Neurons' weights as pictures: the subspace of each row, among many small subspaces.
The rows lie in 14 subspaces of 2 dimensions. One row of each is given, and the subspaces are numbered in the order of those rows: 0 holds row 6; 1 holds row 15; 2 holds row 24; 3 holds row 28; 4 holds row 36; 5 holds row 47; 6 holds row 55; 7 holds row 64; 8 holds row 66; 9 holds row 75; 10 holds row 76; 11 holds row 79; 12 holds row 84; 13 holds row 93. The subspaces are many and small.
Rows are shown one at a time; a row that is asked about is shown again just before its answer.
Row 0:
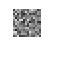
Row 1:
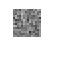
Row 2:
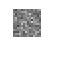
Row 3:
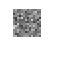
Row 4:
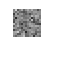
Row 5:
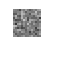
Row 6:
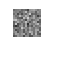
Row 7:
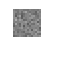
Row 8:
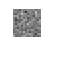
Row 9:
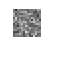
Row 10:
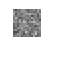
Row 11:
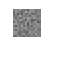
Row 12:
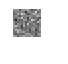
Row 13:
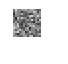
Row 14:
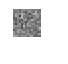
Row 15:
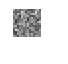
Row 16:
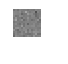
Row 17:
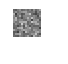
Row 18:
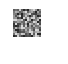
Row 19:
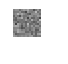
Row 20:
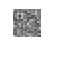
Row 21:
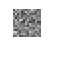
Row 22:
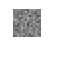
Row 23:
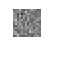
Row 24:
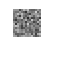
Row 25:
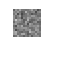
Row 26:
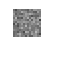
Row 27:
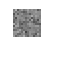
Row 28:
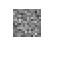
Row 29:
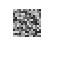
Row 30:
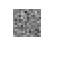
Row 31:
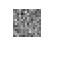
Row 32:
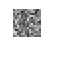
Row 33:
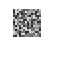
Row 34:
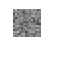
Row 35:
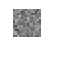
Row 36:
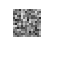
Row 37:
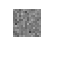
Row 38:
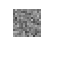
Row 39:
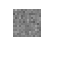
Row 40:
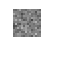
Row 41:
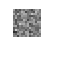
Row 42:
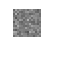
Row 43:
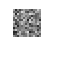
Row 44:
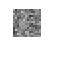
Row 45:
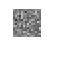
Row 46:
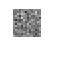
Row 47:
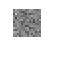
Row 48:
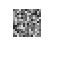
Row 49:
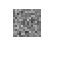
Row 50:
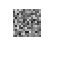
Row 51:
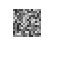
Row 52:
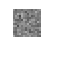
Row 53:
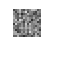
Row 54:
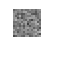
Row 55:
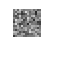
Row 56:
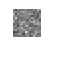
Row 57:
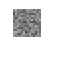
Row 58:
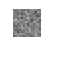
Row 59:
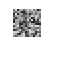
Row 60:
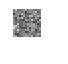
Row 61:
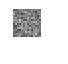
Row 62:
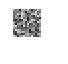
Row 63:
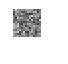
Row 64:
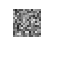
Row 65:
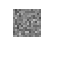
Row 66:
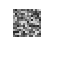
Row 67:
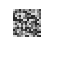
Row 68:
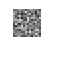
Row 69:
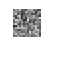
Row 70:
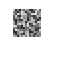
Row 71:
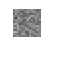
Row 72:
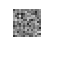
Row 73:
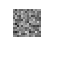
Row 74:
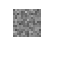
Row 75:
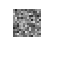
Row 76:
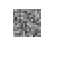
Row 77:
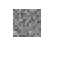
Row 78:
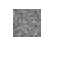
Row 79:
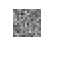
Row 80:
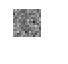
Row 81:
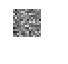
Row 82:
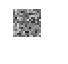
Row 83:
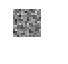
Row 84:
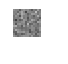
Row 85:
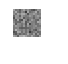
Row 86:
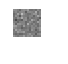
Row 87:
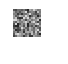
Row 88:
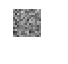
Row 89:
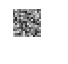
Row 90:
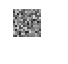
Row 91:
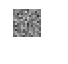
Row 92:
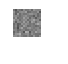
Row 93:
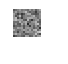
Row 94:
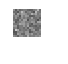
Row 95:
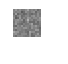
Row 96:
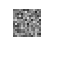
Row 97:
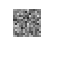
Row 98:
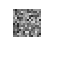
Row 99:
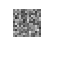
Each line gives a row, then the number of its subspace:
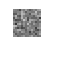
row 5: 4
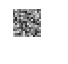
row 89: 10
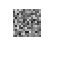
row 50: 7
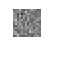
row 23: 11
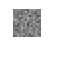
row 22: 0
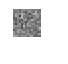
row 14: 8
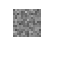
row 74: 9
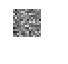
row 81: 5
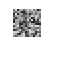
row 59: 6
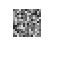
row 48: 9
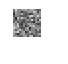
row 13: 9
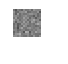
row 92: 7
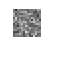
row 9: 10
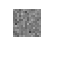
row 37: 11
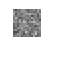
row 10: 3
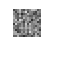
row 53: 5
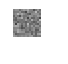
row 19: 2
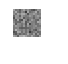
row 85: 5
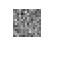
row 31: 11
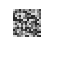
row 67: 13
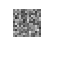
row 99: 3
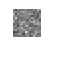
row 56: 10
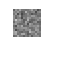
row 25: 12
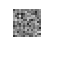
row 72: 13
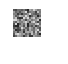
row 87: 0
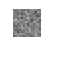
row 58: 12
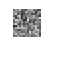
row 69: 4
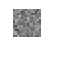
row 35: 1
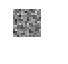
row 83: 9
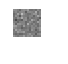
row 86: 12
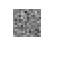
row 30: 10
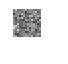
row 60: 1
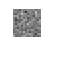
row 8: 6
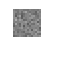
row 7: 8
